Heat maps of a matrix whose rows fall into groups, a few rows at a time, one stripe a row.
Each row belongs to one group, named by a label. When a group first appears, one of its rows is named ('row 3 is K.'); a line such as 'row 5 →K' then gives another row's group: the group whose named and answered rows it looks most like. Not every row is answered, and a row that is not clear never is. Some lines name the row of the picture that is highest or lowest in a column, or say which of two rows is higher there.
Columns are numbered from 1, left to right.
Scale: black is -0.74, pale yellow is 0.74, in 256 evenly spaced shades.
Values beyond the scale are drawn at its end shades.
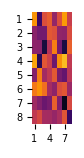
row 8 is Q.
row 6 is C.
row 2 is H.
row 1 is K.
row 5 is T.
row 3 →H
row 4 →K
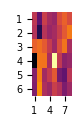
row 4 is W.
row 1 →K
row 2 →K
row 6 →T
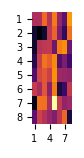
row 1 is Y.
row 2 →H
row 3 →Q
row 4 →W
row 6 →Y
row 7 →W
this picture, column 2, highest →7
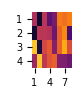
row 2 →Q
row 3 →K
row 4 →T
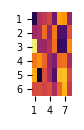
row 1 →Q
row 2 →Y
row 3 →Y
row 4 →C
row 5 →K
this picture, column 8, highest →3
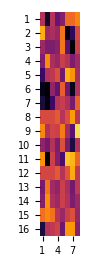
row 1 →K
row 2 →Y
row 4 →T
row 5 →Q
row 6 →H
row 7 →H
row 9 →Y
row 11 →K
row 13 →T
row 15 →C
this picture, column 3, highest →15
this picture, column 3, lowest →7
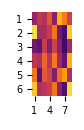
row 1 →Q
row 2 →Y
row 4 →Y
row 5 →K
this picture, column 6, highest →1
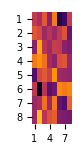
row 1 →Y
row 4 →C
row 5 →W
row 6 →K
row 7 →Y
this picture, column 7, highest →6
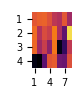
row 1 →C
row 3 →Y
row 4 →H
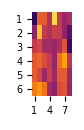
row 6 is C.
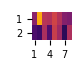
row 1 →T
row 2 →H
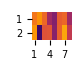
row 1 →C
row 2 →K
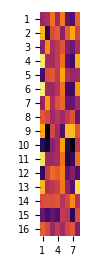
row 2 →K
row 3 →T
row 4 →Y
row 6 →Y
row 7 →T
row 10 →H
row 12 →W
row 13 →Y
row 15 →H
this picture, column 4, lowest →15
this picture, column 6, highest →9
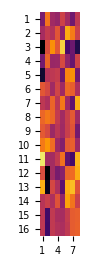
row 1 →T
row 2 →Q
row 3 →W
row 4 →T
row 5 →Q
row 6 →Q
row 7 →Y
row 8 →C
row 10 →C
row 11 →Y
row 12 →K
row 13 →K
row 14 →Q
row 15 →K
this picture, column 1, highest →11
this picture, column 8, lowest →3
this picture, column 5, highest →3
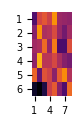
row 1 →W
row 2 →T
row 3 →Y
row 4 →T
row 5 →K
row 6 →H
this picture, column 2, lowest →6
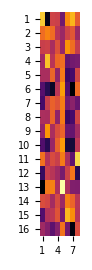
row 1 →K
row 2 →C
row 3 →Q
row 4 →T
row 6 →H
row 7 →W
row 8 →Y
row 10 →H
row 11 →Y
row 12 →Q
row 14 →Q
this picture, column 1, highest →1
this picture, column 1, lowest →13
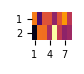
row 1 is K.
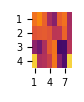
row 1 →C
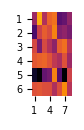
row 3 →K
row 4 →C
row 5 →H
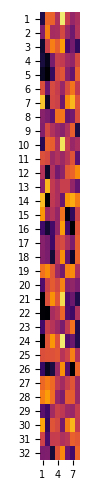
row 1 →W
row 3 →W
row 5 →H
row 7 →K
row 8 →H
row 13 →T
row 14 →K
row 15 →Y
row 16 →H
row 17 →H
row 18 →H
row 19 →C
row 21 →W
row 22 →H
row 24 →W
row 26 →H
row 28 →C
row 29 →H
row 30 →K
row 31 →K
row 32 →H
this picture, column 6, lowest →15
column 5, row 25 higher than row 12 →Yes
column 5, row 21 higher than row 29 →Yes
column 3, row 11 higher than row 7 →No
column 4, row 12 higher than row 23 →No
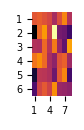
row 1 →C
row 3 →Y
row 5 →Q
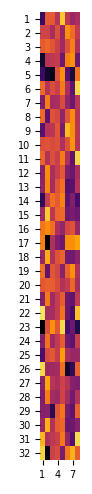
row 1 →W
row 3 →C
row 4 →Q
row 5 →H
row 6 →Y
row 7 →T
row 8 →K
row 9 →Q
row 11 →Y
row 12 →T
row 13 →T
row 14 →W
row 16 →C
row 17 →K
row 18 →T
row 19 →K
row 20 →C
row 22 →Y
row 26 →Y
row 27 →T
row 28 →T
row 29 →H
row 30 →T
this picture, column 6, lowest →26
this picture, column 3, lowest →5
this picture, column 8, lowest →23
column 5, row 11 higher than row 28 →Yes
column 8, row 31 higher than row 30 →Yes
